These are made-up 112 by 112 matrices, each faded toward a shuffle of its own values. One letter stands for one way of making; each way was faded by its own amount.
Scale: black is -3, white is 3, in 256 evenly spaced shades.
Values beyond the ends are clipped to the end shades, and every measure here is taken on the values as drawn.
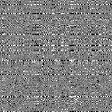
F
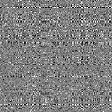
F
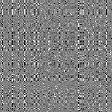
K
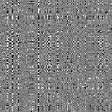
K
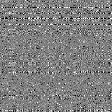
F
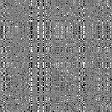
K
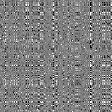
K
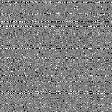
F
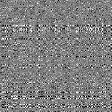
F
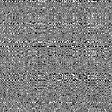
F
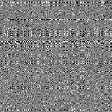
F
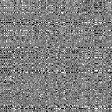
F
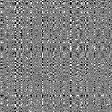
K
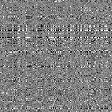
F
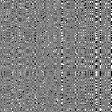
K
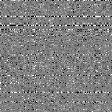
F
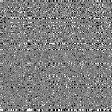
F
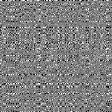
F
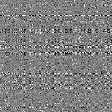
F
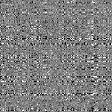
F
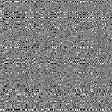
F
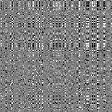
K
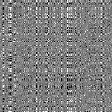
K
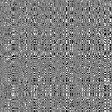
K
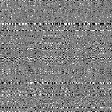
F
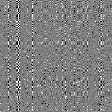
K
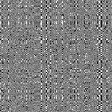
K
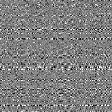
F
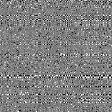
F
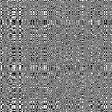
K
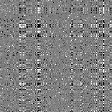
K
